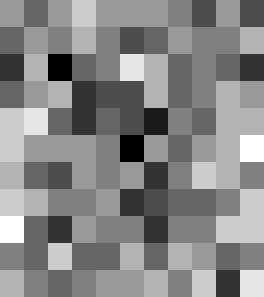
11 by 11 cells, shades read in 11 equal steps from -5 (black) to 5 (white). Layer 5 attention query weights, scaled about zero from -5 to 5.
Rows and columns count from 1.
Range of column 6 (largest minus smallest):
9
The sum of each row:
4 2 -6 -1 -1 9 3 2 5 3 9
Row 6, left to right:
3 1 1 1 0 -5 1 -1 1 2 5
